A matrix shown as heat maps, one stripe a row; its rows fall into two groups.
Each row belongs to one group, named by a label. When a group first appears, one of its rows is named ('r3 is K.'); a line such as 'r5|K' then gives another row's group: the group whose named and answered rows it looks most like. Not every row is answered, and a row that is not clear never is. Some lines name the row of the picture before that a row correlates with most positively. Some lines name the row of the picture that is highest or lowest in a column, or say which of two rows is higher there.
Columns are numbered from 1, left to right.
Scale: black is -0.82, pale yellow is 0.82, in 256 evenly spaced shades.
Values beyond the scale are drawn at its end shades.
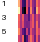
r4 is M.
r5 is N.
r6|M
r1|N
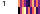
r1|M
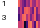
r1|N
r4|M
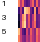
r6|N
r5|N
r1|M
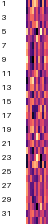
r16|M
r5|M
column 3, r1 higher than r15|No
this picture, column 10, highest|9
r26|M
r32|M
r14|N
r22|N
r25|N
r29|M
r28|N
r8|N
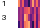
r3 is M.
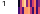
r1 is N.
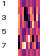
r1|N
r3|M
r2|M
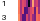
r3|N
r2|M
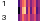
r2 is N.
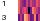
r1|N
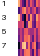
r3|N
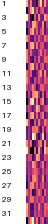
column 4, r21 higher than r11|No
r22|N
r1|M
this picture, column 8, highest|1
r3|N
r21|M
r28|M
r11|M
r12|N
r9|N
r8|M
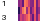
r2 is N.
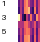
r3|N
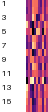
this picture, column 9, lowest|5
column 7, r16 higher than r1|Yes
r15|M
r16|M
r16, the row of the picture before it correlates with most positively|3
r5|M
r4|N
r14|N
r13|N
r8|M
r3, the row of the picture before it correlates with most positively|4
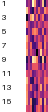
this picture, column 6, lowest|8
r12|N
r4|N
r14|N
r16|M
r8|M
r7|M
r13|M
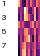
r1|N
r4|M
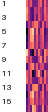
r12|M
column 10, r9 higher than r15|Yes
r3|N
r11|M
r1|M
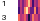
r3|M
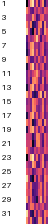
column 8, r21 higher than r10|No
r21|M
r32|M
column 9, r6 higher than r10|No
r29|M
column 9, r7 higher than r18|Yes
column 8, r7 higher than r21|Yes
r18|M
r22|N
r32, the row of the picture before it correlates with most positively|3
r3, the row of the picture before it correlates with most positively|3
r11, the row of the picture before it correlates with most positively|1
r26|N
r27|M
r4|M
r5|N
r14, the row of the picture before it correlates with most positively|3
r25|M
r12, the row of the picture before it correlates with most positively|2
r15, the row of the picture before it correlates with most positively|2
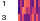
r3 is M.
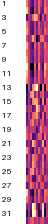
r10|N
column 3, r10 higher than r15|No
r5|N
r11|N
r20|M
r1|N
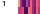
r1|N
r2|M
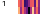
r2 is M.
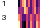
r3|N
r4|N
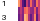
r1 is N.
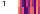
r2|M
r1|N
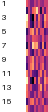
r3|N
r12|N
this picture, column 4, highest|7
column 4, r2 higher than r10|No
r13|M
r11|M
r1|N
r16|N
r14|N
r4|N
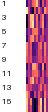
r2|N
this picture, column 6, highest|1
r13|M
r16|M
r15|M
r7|M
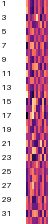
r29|M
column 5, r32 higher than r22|No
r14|N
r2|N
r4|M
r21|M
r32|M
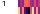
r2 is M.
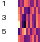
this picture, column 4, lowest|4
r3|N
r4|N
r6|M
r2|M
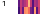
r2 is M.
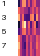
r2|M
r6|N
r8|N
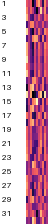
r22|M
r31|M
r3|N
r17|M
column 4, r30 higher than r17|Yes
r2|M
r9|N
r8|N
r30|M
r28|M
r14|M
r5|N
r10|N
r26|M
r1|M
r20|M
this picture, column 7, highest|1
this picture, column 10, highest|14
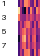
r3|N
